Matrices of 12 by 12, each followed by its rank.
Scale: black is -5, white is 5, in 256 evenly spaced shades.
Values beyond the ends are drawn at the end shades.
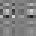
one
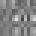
two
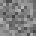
full rank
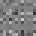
two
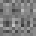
two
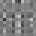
two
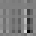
one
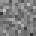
full rank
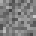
full rank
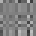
one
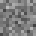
full rank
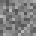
full rank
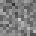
full rank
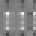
one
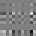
one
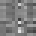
two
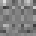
two
